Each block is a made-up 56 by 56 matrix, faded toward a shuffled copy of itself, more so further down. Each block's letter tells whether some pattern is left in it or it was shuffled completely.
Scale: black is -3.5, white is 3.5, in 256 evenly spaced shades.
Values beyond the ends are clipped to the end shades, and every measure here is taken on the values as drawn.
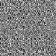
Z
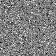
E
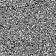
E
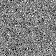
E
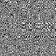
Z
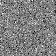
E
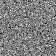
E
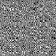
Z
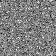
E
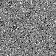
E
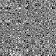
Z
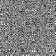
Z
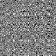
Z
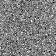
E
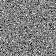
E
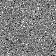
E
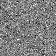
E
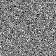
E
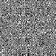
Z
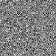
Z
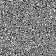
E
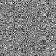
Z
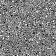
E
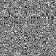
Z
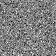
E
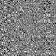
Z
